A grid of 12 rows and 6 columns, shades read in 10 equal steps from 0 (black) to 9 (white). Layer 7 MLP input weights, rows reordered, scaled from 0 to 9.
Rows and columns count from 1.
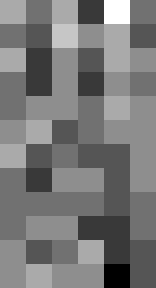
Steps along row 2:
down up down up down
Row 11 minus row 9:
1 -1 0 2 -1 -1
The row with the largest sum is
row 1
